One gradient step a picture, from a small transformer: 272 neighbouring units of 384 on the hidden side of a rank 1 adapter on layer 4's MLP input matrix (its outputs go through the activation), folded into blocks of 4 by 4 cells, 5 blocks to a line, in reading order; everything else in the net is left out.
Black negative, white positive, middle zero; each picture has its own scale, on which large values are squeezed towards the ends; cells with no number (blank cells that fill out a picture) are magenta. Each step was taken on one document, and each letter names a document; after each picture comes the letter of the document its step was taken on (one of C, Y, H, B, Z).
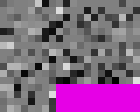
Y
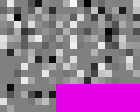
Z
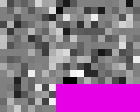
Y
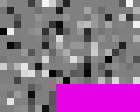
Y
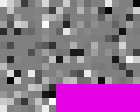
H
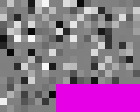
Z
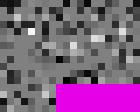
H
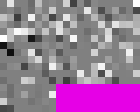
Z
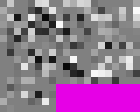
Z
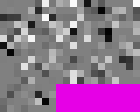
Z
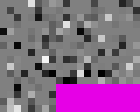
Y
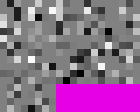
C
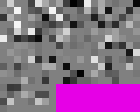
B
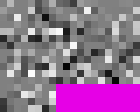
Y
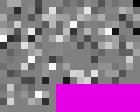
B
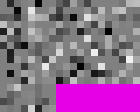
C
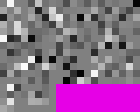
B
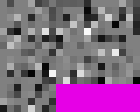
Y
